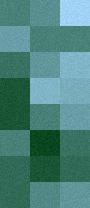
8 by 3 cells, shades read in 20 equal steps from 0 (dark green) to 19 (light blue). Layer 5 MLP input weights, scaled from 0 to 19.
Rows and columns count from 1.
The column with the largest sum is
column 3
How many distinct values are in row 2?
2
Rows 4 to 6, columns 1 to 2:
2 15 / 2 8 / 8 0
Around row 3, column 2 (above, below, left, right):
8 15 6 15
